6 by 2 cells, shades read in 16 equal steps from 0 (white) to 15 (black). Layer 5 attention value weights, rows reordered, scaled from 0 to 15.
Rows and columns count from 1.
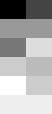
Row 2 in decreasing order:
6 6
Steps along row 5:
up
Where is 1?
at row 6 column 1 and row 6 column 2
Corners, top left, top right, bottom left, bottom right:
15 11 1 1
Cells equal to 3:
2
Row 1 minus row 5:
15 8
